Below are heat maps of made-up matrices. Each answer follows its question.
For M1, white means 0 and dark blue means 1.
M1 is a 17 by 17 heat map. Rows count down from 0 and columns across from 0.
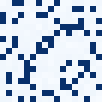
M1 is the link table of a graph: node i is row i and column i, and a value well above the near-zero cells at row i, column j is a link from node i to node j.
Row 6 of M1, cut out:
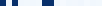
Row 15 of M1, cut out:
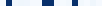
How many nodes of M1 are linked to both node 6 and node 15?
2
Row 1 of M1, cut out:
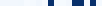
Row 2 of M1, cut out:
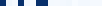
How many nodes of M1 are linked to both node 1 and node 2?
0
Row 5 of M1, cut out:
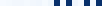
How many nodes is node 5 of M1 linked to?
4
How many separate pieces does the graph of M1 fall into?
1
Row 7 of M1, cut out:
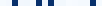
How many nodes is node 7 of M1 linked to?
4
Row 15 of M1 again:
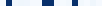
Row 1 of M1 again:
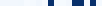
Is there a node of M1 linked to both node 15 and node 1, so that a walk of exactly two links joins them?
yes
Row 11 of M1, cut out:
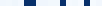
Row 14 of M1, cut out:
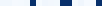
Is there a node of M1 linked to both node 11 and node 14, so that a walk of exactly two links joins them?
yes
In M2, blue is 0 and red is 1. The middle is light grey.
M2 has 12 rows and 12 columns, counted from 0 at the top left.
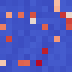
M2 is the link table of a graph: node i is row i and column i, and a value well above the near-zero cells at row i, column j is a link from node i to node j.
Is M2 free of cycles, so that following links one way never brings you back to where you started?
yes
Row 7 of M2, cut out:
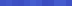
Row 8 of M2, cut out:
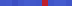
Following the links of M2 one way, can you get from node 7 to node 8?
no
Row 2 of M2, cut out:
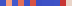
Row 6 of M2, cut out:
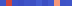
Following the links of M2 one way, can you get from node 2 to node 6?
yes
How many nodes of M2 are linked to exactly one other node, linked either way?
1
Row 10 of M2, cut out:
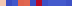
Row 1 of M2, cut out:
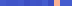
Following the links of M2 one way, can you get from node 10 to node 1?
yes
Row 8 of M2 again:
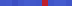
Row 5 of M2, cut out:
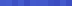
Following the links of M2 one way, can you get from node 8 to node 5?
no
